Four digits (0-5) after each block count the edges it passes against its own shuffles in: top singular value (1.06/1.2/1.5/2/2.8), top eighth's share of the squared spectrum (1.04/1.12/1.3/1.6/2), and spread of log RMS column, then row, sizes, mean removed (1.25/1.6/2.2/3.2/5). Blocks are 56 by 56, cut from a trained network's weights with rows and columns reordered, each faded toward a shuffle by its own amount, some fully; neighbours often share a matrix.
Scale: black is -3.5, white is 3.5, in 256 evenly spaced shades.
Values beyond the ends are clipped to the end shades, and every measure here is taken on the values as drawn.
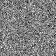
1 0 0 0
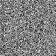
2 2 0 0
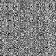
3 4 2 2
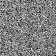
1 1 0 0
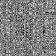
3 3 2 2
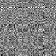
4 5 2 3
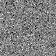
2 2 0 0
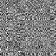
4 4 2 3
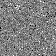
0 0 0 0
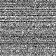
4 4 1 2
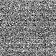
2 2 0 0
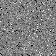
2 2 0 1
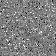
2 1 0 0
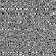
4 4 1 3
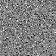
3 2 0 1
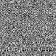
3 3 0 2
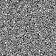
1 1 0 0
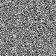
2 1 0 0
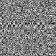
4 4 1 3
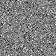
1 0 0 0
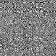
4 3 0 2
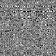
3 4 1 2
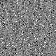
2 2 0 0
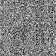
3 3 1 1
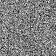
1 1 0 0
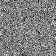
0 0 0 0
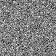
0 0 0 0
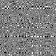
4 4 1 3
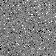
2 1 0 0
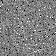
0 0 0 0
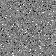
2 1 0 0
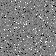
0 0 0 0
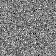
1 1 0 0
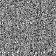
2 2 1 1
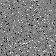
0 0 0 0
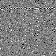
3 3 1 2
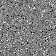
0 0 0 0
